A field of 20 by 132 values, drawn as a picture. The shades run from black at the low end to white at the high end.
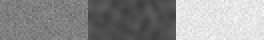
It is made of 1 by 3 panels. Panel 1,1: middling, fine-grained, faint in contrast. Panel 1,2: low, blotchy, faint in contrast. Panel 1,3: very high, fine-grained, faint in contrast.
